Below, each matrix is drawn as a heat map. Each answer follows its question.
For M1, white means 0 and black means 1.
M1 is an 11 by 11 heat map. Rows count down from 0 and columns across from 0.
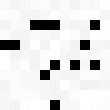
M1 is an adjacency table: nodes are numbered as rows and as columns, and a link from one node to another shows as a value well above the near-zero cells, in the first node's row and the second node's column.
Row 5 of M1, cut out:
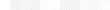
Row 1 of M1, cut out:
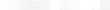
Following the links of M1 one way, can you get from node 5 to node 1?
no
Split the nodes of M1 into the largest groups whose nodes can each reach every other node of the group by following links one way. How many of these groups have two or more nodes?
0
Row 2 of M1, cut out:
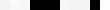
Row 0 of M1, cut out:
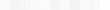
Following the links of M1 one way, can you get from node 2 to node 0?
yes
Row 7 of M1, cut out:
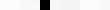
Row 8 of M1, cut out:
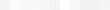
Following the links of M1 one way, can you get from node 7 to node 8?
yes
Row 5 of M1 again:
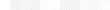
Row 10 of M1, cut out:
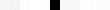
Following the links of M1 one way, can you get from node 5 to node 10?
no
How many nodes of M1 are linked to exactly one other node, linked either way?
5
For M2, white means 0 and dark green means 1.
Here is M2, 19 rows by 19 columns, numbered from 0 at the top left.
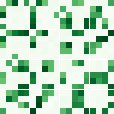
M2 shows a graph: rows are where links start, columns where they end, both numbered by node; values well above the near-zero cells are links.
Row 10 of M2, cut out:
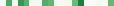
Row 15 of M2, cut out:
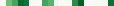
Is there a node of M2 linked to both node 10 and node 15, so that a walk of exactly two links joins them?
yes
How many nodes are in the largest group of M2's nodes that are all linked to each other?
2
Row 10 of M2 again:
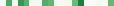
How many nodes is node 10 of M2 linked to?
8
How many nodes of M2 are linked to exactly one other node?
1
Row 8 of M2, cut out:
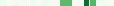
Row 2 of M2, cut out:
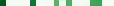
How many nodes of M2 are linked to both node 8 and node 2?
2
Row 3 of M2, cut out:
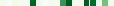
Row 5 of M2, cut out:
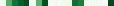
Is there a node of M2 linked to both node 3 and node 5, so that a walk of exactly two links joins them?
no
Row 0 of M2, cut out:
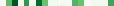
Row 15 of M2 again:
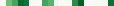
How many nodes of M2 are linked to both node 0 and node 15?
7
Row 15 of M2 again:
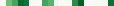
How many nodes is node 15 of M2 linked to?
9
